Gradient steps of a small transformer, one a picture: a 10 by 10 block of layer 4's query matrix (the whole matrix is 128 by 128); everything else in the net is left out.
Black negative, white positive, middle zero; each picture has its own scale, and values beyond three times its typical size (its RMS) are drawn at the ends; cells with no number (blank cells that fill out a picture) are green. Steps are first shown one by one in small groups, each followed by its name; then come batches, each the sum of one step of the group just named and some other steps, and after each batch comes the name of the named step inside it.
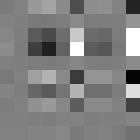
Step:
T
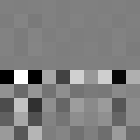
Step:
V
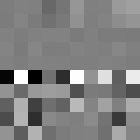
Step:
V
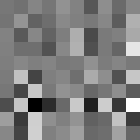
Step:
T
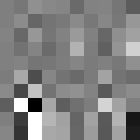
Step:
T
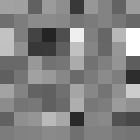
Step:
T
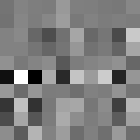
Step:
V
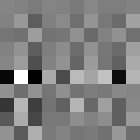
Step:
V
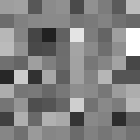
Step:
V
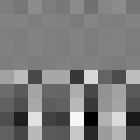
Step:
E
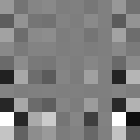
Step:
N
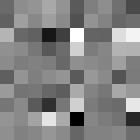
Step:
N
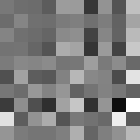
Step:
N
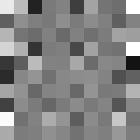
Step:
N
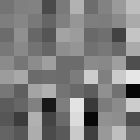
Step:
E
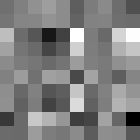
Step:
E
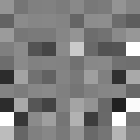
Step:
N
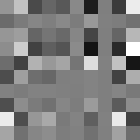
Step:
N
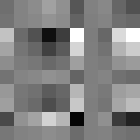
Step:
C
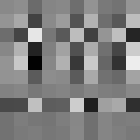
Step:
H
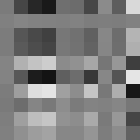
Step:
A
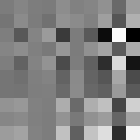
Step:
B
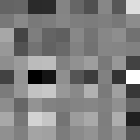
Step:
A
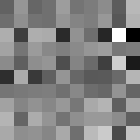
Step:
B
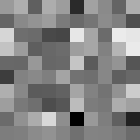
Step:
C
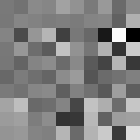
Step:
B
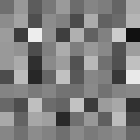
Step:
H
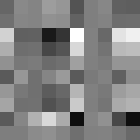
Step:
C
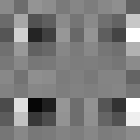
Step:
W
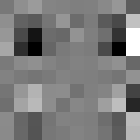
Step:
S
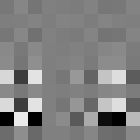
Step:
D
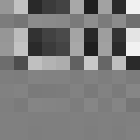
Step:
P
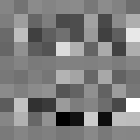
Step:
W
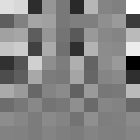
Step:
S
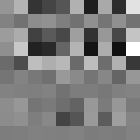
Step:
P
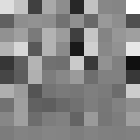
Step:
W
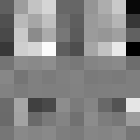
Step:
W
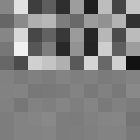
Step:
P
